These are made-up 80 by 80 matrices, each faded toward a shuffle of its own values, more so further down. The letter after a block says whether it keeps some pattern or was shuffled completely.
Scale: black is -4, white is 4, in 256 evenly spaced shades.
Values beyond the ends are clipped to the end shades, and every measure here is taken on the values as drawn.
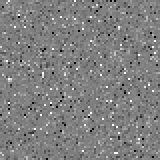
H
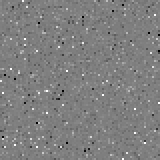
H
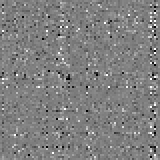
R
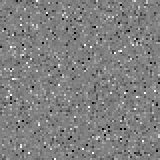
H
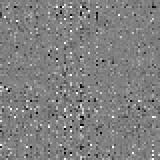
R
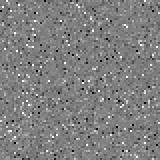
H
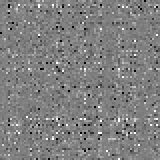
R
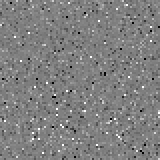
H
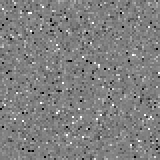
H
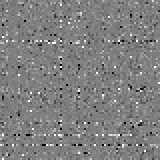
R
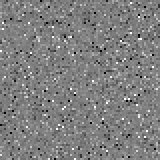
H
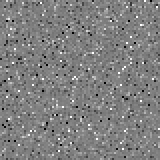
H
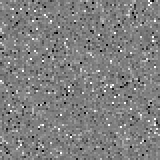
H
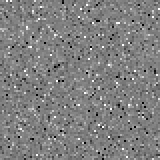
H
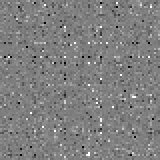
R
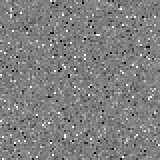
H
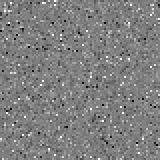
H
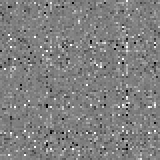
R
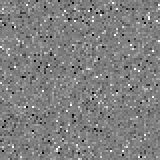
H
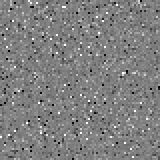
H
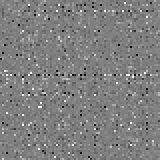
R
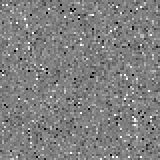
H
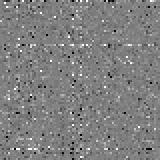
R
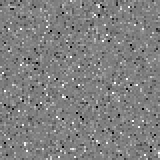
H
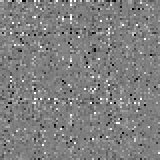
R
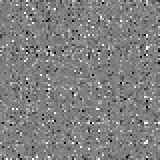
R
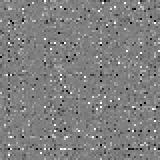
R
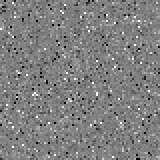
H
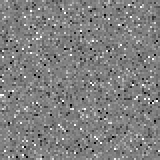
H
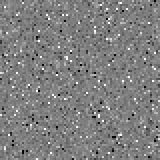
H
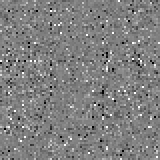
R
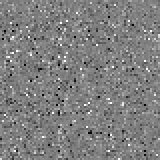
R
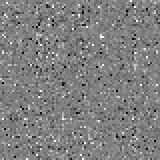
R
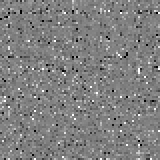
R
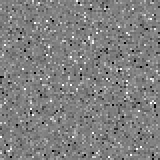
H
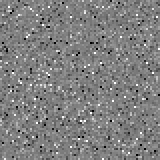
H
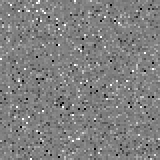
H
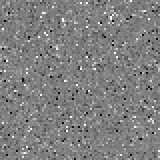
H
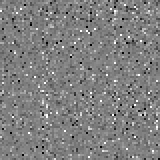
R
